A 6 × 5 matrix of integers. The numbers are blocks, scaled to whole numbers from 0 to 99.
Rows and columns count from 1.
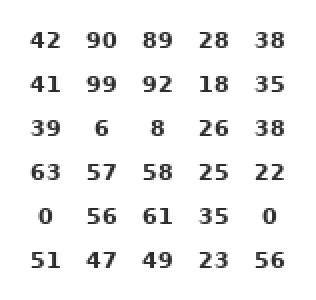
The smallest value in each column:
0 6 8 18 0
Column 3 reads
89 92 8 58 61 49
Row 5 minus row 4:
-63 -1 3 10 -22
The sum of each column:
236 355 357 155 189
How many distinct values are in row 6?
5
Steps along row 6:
down up down up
